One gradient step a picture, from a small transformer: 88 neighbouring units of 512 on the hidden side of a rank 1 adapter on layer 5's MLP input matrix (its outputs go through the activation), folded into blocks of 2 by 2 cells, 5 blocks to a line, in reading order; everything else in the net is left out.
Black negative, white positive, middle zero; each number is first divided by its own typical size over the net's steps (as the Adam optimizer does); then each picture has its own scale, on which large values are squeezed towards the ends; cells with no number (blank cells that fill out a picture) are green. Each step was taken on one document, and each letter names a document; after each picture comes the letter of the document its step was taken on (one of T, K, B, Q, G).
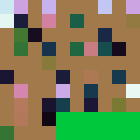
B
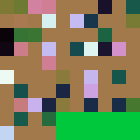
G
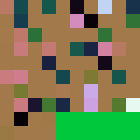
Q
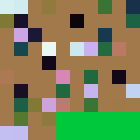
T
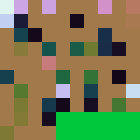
B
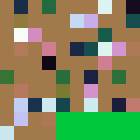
Q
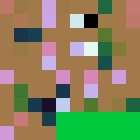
G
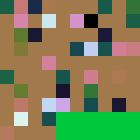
G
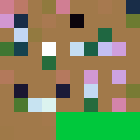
T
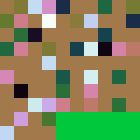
G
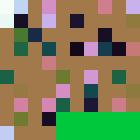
B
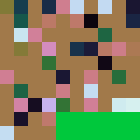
Q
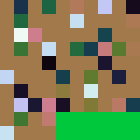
Q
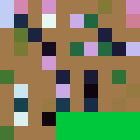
B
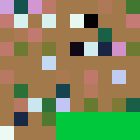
G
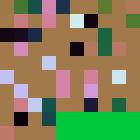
G
